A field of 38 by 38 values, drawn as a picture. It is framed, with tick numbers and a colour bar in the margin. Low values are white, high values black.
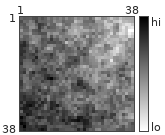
The bottom left is the ninth with the highest average. The ninth with the lowest average is the top right. There is an overall slope up to the bottom left. Neither half mirrors the other. No row or column stands out. There are no regular stripes.
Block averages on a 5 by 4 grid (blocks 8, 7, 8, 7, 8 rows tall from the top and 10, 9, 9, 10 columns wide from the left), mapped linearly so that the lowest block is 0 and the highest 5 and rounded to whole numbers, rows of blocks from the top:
3220
4321
4322
4333
5443
